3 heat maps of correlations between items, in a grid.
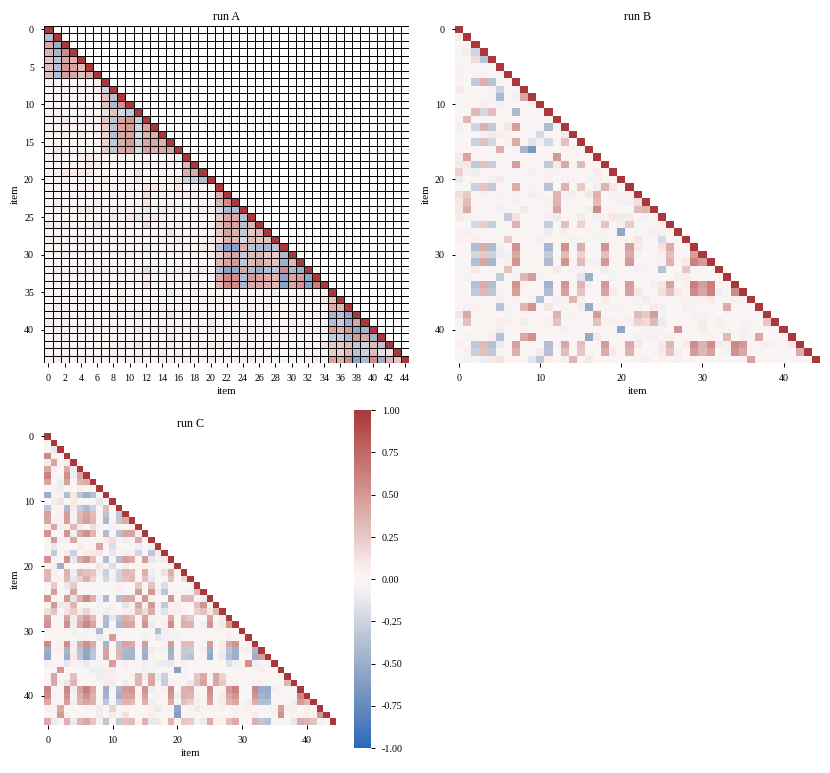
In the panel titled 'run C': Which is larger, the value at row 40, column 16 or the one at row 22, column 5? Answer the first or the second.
the second
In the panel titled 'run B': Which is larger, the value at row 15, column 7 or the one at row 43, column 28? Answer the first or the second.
the first
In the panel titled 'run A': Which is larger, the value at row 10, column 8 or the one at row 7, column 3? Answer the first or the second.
the second
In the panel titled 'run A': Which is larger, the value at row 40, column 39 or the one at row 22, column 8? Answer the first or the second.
the second
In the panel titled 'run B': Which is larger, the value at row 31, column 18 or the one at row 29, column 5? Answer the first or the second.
the first
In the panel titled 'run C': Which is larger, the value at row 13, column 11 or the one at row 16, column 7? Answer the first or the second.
the second
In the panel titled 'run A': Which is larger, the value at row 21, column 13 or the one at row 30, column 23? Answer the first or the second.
the second
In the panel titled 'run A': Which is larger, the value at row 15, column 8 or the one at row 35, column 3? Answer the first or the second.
the second
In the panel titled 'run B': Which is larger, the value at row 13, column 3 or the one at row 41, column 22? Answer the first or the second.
the first
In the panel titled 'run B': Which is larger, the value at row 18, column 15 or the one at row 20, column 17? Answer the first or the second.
the first
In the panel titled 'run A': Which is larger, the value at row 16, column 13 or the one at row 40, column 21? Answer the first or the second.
the first
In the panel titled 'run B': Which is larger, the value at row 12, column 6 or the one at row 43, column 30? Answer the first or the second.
the second
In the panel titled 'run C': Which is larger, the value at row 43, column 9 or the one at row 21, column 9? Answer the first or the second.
the first
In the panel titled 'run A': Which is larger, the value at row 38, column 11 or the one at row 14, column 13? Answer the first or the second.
the second
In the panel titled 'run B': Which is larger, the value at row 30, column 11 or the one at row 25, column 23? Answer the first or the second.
the second
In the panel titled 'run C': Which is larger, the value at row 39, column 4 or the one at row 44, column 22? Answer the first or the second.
the second
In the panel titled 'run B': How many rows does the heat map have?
45
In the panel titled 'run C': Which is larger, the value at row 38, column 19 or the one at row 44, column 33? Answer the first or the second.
the first
